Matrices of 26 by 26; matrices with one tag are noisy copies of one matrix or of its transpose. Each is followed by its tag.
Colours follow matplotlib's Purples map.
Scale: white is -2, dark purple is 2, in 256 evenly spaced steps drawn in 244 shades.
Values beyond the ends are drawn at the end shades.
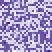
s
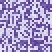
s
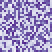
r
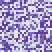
s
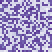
r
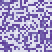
s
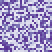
s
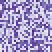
s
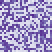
s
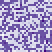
s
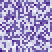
r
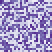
s
